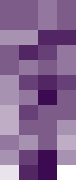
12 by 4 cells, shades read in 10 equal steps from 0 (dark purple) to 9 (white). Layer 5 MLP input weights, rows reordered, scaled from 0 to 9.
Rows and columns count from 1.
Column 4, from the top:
3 3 1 4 4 2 3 3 5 6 5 9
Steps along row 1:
same up down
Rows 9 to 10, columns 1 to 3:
6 3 3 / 4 5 3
